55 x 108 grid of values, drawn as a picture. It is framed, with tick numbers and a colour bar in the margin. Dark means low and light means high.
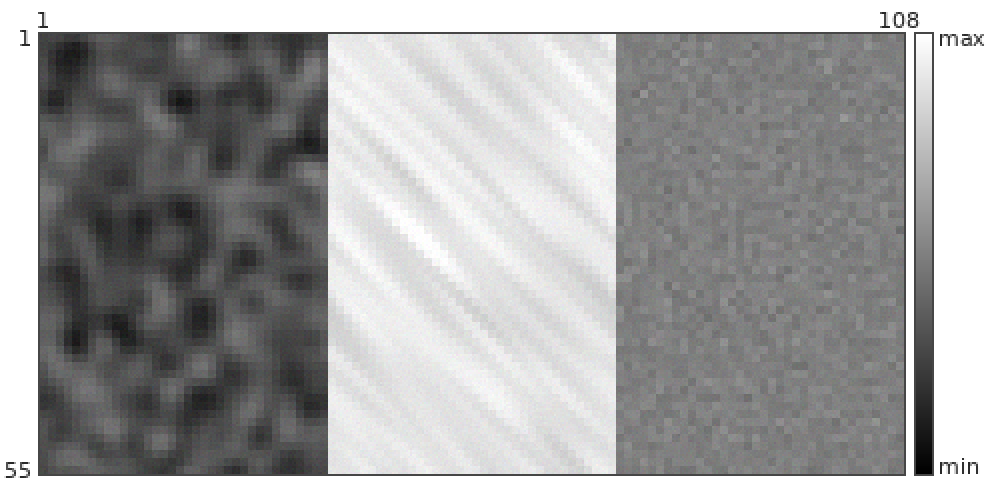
The table splits into one row of 3 panels. Panel 1,1: low, blotchy. Panel 1,2: very high, slanting down to the right, faint in contrast. Panel 1,3: middling, fine-grained, faint in contrast.
